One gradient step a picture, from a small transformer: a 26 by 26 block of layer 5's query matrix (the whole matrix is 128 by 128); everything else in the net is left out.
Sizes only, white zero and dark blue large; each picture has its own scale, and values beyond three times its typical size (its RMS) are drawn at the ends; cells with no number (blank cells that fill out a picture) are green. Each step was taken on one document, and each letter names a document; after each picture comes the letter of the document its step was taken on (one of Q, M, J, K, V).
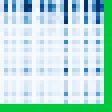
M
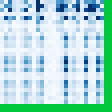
M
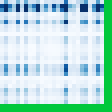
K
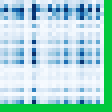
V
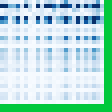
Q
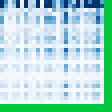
Q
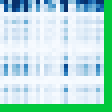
K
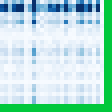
V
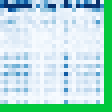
K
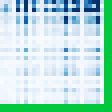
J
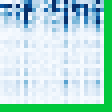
J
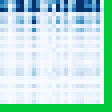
V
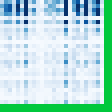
J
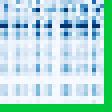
Q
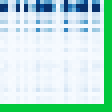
Q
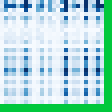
M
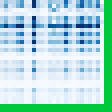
V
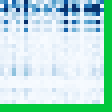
J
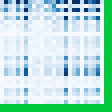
J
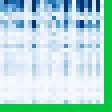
V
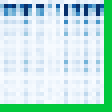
M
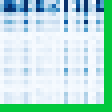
M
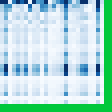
K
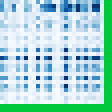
Q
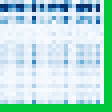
V
